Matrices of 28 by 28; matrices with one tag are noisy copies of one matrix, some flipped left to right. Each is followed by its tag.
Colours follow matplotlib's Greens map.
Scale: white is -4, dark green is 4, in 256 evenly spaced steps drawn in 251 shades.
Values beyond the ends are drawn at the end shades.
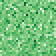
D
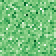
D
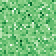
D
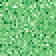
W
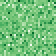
W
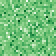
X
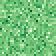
X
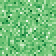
X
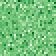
W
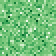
X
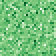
D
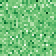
W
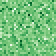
D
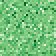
D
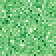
X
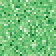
X
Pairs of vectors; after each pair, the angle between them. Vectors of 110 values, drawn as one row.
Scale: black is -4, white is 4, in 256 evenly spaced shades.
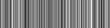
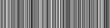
partly opposed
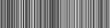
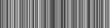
orthogonal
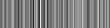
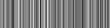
nearly opposite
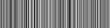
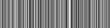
nearly opposite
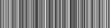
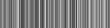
partly aligned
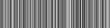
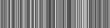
partly opposed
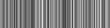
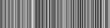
nearly opposite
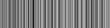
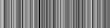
partly opposed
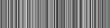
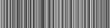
partly opposed
